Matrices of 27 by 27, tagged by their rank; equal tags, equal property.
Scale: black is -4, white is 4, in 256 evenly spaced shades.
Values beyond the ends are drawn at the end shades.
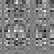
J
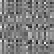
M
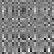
J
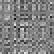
M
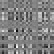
J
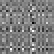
J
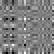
J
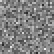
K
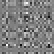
M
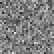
K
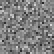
K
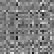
M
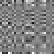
J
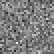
K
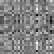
M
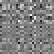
M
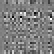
M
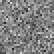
K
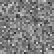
K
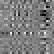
M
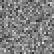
K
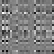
J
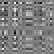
J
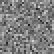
K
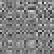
M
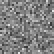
K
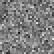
K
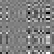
J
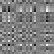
J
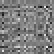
M
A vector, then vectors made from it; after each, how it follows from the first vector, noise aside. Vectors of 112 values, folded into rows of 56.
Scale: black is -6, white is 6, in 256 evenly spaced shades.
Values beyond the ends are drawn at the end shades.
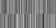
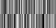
scaled up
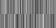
negated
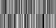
scaled up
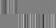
partly zeroed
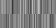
reversed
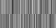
reversed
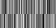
scaled up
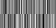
scaled up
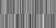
negated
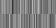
reversed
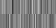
reversed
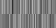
reversed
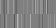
partly zeroed
